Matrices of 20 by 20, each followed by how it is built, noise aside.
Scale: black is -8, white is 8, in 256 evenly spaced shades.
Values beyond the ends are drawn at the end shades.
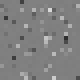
sparse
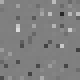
sparse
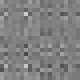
low rank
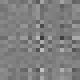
low rank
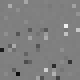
sparse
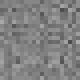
low rank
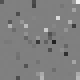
sparse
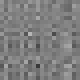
low rank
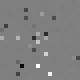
sparse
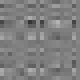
low rank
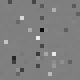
sparse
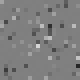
sparse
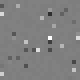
sparse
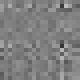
low rank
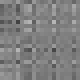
low rank
